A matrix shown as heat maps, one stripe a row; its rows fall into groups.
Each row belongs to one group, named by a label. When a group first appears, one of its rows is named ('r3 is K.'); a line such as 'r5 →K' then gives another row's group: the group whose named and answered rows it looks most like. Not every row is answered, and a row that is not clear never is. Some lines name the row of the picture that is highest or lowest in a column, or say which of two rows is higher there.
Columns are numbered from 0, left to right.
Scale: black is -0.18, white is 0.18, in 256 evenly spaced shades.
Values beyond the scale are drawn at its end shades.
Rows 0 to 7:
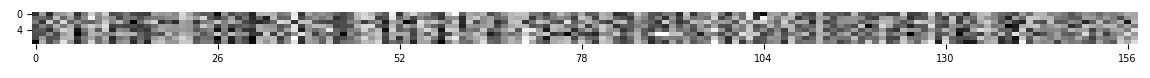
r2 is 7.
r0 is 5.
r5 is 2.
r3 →5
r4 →5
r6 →5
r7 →5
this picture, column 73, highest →5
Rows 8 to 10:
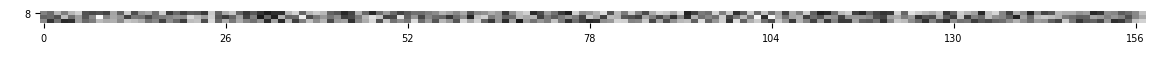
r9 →5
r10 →2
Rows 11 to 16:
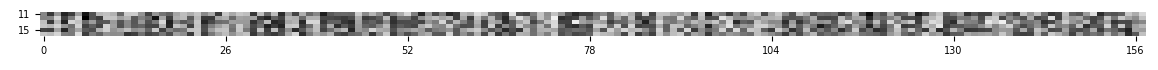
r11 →2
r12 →7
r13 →7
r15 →2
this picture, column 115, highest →13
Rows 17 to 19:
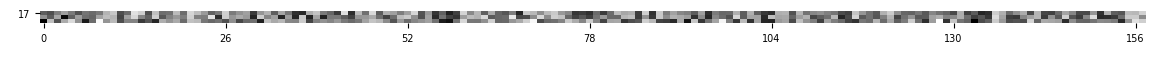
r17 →2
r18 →2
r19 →5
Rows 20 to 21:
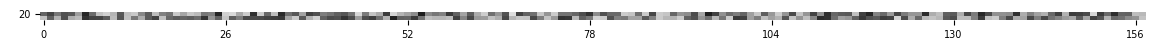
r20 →2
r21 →7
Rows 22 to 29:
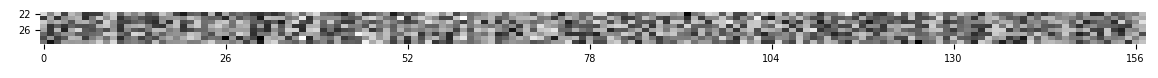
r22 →7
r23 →5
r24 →7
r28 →5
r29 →5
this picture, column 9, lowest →26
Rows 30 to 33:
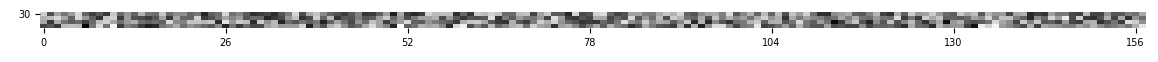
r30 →7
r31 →7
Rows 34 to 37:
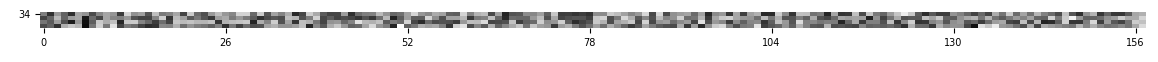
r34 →2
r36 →2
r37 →5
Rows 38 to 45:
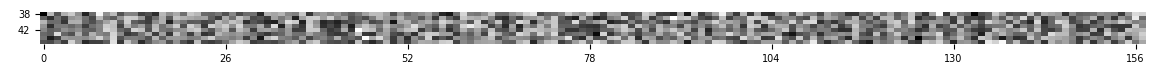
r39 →2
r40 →7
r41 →2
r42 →2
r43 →7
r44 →5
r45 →7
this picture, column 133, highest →40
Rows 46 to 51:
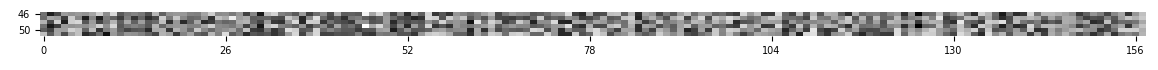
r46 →5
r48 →7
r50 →7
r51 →7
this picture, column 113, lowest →50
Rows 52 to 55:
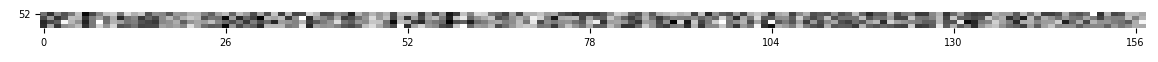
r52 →2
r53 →5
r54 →5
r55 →5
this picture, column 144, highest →55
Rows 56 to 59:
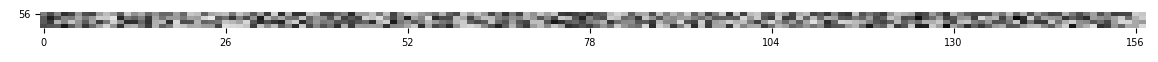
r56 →2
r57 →5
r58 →7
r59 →2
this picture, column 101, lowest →58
